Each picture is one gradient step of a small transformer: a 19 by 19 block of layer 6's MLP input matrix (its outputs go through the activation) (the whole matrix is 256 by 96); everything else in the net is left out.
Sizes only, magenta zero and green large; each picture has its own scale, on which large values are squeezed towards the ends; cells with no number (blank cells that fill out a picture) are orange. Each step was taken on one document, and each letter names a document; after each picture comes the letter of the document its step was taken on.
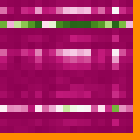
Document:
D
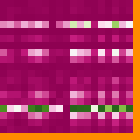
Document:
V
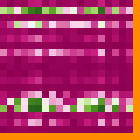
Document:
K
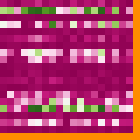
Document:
K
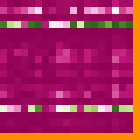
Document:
D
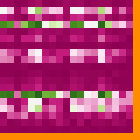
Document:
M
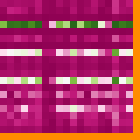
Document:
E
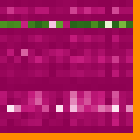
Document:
V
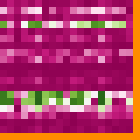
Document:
M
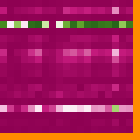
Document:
D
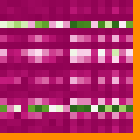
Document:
V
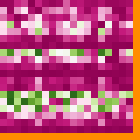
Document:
M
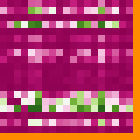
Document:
K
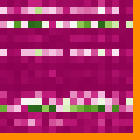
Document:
K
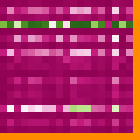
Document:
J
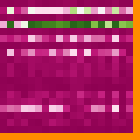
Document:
J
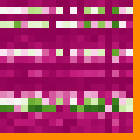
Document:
J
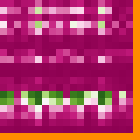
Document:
M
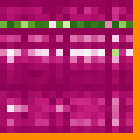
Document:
J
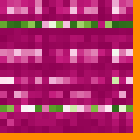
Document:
E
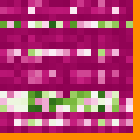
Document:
K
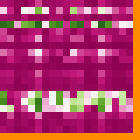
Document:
M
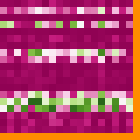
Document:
K
